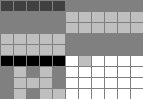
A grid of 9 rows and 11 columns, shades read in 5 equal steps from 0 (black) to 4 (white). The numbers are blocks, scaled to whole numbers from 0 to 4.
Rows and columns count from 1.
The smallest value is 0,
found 5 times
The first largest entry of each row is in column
6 6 6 1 1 6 6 6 6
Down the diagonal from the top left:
1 2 2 3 3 4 4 4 4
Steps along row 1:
same same same same up same same same same same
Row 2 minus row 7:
0 -1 0 -1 0 -1 -1 -1 -1 -1 -1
